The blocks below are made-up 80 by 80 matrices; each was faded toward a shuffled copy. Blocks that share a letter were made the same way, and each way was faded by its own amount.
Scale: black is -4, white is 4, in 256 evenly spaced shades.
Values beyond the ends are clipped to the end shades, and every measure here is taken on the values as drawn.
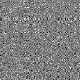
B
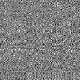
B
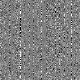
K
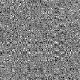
B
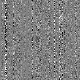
K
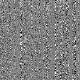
K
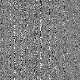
K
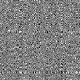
B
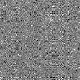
B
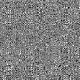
B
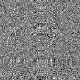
B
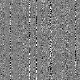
K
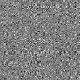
B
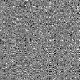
B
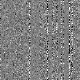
K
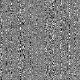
K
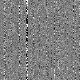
K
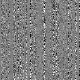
K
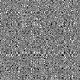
B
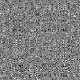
B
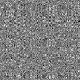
B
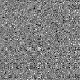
B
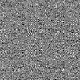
B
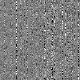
K
